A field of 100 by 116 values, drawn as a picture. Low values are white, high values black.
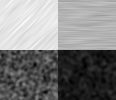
The table splits into 2 rows of 2 panels. Panel 1,1: very low, slanting up to the right, faint in contrast. Panel 1,2: low, streaked across, faint in contrast. Panel 2,1: high, blotchy. Panel 2,2: very high, blotchy, faint in contrast.
